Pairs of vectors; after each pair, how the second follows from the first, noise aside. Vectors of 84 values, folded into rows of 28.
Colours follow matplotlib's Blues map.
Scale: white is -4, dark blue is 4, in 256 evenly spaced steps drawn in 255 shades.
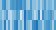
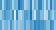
reversed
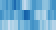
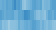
shrunk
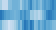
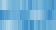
shrunk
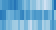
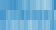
shrunk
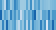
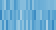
shrunk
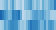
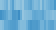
shrunk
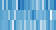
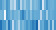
reversed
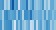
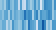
reversed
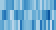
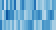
reversed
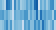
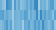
shrunk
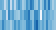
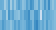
shrunk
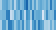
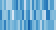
reversed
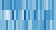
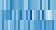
reversed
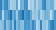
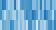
reversed
